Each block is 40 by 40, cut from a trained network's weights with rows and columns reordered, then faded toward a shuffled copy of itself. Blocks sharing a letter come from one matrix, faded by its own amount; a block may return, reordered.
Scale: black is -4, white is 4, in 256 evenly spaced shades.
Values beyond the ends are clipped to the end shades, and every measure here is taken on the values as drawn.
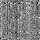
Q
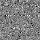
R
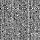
Q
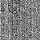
Q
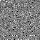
R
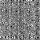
Q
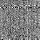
Q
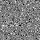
R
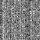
Q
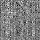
Q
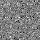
R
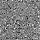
R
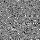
R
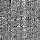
Q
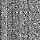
Q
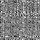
Q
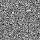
R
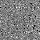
R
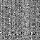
Q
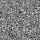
R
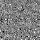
R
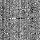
Q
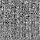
Q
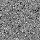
R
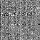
Q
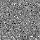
R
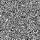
R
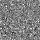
R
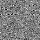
R
